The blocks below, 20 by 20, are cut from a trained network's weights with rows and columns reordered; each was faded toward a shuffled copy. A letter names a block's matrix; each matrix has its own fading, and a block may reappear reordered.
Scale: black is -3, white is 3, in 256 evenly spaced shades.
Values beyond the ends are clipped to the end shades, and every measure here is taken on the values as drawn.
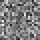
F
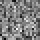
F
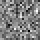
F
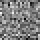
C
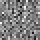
F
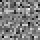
C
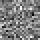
C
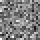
F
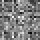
C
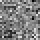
F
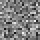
F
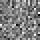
F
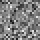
F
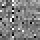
C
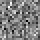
F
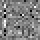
C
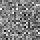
F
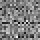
C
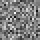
F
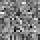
C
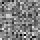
F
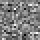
F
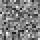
F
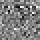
C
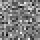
F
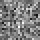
F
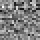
C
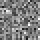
F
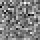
F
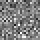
F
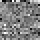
C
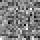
C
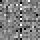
C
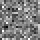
F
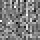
F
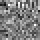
C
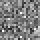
F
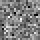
F
